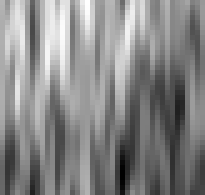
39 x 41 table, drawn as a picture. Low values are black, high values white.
The halves do not mirror each other. Streaks run downward. Values rise toward the top left. The ninth with the highest average is the top left. The values follow a bell shape.
